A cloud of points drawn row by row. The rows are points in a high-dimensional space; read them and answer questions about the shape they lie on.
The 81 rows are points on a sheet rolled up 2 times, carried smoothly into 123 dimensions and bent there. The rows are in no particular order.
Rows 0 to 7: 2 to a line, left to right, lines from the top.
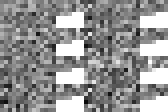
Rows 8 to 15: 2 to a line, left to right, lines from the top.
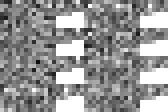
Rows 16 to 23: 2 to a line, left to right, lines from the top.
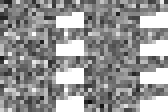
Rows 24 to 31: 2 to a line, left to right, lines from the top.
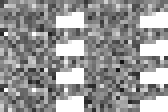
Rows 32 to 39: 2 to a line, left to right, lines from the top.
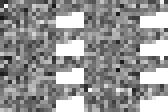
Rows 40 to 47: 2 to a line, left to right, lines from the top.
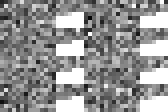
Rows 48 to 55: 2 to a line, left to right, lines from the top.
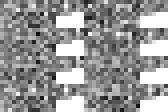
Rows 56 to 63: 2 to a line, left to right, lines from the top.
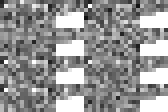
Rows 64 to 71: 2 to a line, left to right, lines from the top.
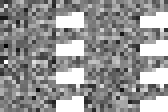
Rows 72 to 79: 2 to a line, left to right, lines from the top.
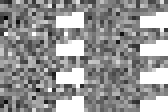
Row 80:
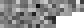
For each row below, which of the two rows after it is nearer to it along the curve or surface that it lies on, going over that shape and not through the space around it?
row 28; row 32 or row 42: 42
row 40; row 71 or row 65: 71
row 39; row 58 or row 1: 1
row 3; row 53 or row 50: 50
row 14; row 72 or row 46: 46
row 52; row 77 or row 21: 21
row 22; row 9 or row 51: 9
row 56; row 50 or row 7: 7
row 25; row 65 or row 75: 65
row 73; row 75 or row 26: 75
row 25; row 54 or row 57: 54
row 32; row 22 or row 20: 20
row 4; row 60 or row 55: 55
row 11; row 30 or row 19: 30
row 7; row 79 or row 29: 29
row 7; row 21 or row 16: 16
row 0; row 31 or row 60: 60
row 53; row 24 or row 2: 24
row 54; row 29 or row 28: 28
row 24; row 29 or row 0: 0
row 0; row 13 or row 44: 13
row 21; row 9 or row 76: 76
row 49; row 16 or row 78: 16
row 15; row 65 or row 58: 65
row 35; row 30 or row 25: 25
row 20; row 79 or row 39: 39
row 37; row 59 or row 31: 59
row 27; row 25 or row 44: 25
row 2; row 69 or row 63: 63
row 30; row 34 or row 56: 56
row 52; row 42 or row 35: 42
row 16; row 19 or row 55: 55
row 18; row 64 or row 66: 64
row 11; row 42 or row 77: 42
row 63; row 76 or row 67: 67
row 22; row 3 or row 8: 3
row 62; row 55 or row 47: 47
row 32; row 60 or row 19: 60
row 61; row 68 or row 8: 68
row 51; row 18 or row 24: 18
